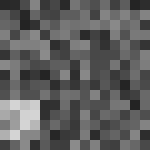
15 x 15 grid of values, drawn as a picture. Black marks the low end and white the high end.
No row or column stands out. The ninth with the highest average is the bottom left. In the bottom left lies a patch that is higher than the rest.
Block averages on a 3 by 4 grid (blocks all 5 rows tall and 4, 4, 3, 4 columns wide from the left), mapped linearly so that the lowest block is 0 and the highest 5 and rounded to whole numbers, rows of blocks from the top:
1 1 1 1 | 1 1 1 1 | 5 0 1 1
